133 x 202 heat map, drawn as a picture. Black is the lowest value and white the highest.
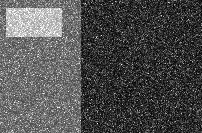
Stripes: none. Odd patch: higher, in the top left. Ninth with the highest average: top left. Seam: vertical, 40% of the way across, the left part higher. Average level on the scale: 30%.
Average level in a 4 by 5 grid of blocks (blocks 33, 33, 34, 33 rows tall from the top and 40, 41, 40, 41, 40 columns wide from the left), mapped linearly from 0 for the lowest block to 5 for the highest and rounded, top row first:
5 4 0 0 0 / 3 3 0 0 0 / 3 3 0 0 0 / 3 3 0 0 0
